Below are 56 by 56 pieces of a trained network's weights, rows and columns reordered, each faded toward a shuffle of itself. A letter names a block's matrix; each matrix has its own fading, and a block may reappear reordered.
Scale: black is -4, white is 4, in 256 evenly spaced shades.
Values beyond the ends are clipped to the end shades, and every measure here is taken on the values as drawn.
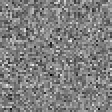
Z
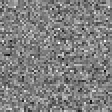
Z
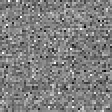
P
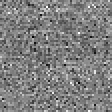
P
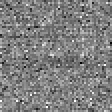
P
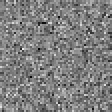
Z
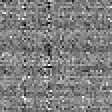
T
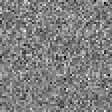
Z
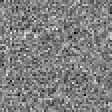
Z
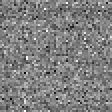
P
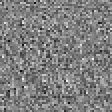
Z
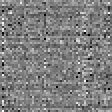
T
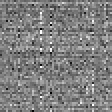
T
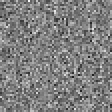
Z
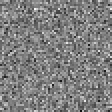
Z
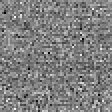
P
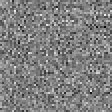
Z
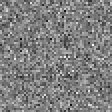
Z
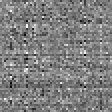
T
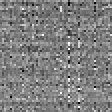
T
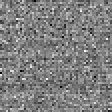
P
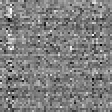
T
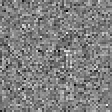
Z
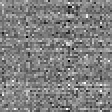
T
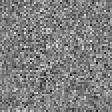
Z
